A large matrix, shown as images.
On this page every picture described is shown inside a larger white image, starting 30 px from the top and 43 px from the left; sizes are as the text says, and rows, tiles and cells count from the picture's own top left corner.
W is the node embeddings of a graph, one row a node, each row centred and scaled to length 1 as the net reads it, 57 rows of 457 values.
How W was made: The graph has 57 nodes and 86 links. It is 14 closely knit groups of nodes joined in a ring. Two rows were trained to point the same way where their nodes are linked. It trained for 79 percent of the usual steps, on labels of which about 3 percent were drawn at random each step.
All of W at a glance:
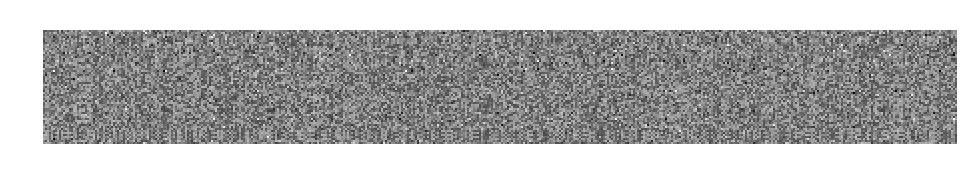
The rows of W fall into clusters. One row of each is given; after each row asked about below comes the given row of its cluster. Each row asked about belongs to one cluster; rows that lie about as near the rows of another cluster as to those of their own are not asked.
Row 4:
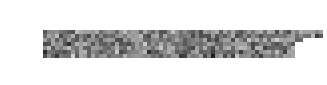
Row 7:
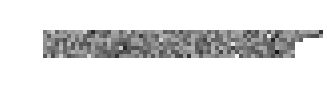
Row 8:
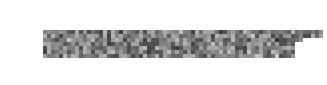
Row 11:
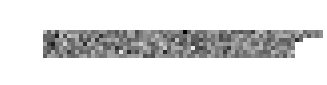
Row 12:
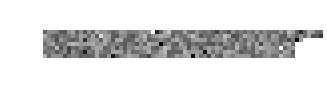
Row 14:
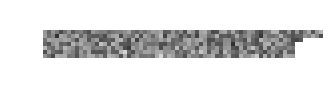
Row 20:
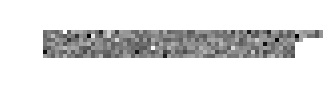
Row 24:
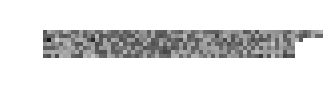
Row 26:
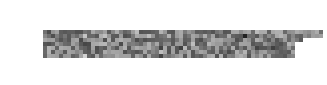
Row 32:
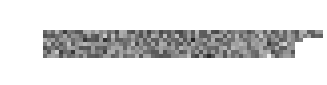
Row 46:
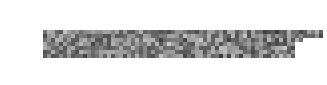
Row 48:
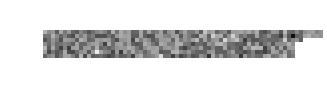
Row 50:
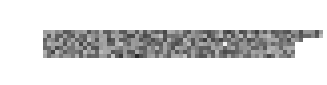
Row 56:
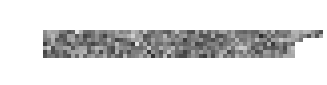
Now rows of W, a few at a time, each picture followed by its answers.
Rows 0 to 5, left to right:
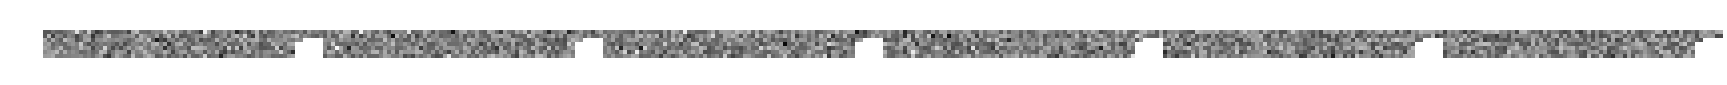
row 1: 32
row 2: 8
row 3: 20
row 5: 32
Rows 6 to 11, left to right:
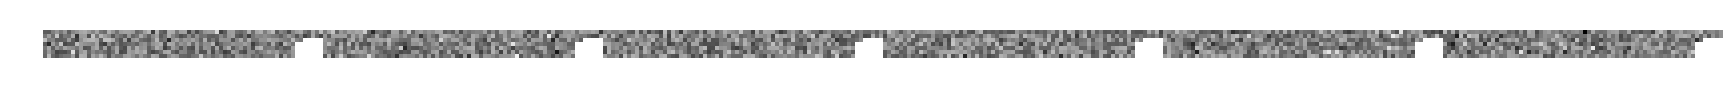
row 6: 4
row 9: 46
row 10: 8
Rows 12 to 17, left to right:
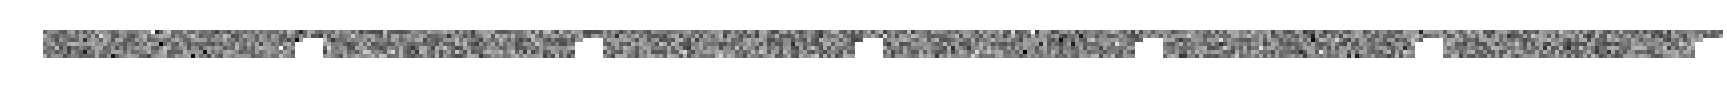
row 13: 8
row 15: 14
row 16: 7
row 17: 12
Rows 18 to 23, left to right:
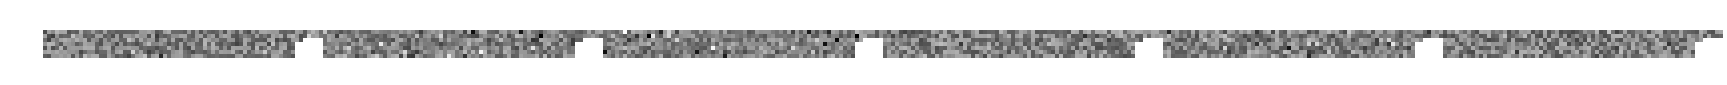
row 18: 24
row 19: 14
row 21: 26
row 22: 4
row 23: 32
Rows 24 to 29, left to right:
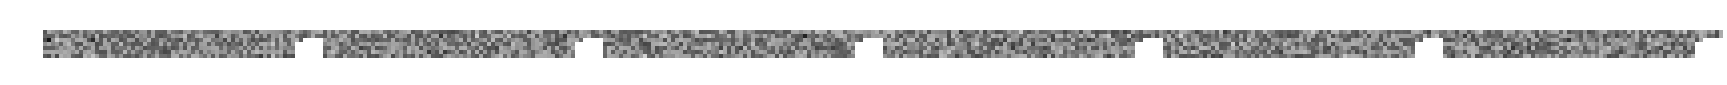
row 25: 32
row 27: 50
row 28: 11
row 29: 20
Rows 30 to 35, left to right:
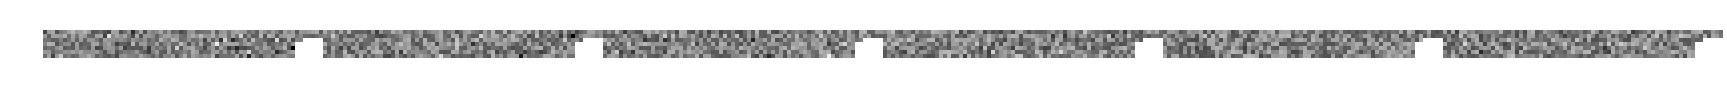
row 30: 7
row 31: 48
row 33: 46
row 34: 12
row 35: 11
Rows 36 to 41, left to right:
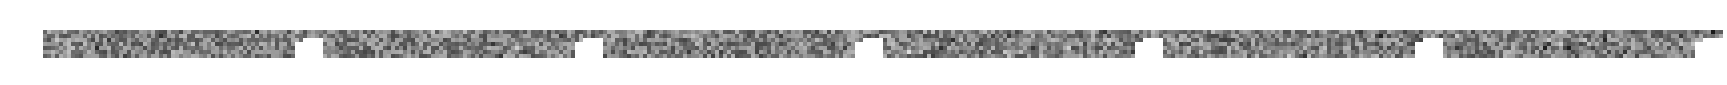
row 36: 24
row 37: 12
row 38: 7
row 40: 14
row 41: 12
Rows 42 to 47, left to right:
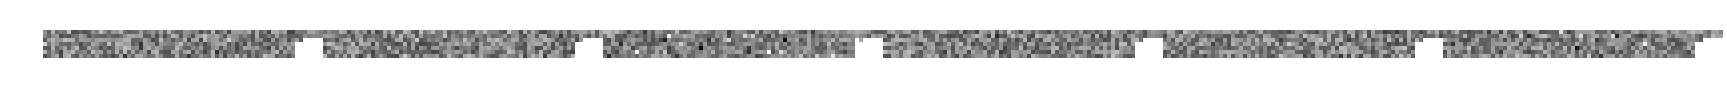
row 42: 48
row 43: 20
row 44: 56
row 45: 24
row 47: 26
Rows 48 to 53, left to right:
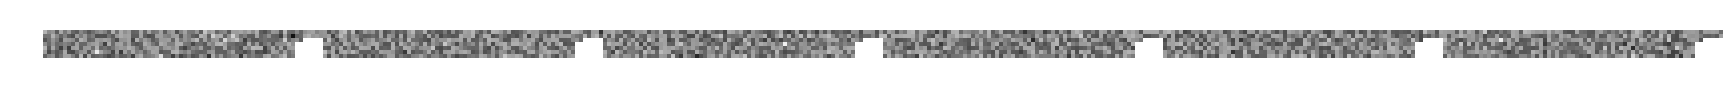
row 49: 11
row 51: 7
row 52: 50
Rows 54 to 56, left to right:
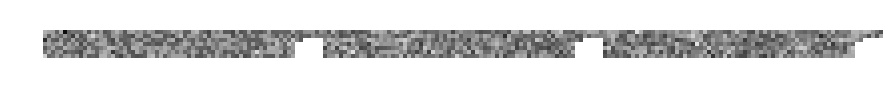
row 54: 50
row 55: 26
